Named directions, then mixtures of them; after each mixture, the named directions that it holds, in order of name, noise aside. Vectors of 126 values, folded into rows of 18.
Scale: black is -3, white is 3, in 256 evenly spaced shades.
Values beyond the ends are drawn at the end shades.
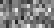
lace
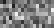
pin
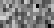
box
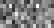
box, pin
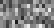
lace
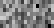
box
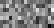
box, pin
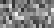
pin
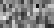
box, lace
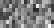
box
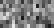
box, lace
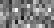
lace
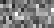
pin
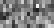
box, lace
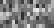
box, lace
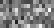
lace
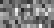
lace, pin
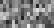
box, lace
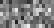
lace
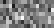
lace, pin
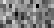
box, pin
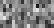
box, lace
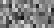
lace, pin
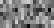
lace
